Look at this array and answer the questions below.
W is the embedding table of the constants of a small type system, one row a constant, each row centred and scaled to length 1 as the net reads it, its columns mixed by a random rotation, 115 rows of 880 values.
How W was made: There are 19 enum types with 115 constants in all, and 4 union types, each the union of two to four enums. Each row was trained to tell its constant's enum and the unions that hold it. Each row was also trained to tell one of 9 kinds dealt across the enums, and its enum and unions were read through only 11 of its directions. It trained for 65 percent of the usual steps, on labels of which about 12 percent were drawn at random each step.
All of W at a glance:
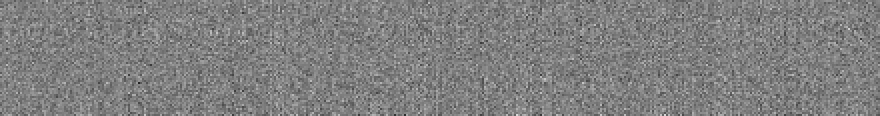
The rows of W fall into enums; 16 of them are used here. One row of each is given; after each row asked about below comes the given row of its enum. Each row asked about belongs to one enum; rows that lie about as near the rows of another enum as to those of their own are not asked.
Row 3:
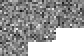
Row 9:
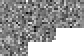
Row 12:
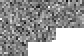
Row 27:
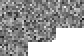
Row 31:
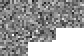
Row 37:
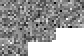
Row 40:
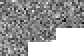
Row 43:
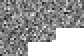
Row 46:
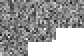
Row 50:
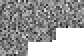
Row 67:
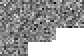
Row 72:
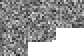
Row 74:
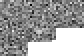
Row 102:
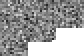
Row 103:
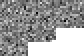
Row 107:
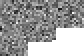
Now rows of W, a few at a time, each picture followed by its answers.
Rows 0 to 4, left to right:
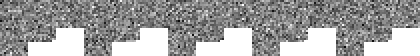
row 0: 43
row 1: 74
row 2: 50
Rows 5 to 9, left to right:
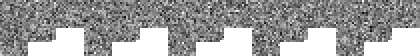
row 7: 43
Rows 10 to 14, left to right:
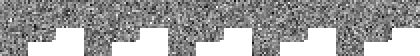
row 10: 12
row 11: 43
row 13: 107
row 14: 50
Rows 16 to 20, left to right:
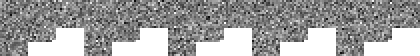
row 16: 27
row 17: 9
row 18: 72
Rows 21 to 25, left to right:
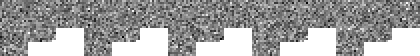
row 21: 3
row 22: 50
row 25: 9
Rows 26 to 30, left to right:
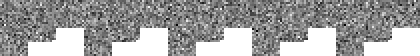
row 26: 40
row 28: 3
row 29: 3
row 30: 103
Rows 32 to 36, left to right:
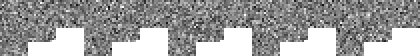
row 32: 102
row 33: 74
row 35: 50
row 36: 43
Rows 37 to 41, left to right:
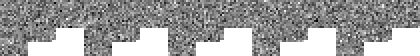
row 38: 27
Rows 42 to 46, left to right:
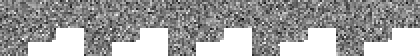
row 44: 12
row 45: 107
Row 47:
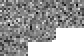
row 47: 103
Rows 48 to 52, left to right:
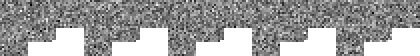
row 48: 37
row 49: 37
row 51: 9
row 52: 3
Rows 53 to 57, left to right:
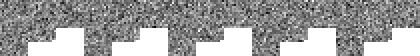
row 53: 103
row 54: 9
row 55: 46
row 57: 72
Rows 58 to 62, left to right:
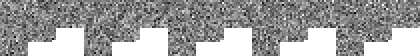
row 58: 37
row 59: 12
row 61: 72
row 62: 27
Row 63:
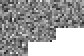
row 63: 50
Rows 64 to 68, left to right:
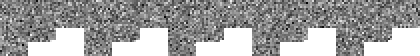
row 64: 12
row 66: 107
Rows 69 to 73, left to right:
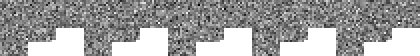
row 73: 102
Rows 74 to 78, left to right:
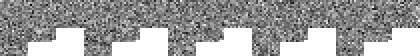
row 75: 103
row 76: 72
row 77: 37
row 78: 107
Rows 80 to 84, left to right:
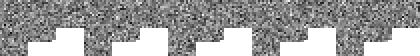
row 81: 72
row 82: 102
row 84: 9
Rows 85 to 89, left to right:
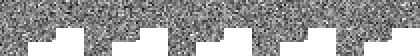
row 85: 43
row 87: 43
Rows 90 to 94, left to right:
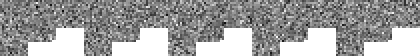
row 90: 12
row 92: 46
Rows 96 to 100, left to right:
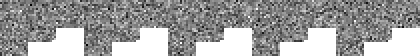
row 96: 102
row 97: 72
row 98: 107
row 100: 27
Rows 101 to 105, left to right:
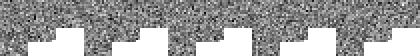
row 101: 46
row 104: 74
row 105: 102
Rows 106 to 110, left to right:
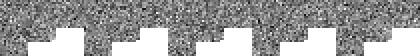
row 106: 12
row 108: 37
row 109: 102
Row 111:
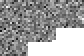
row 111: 107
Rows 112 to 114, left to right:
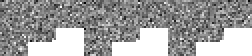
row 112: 43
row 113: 72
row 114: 102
